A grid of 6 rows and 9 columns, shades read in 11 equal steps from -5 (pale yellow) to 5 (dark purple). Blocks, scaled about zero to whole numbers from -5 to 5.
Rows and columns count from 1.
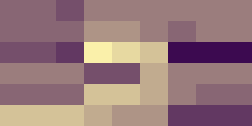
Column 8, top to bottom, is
0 0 5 0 1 3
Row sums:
4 2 10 2 -3 -4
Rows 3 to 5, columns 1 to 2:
2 2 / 0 0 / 1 1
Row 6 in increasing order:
-3 -3 -3 -2 -1 -1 3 3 3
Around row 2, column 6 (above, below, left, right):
0 -3 -1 1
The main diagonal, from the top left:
1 1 3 2 -3 -1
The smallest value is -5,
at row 3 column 4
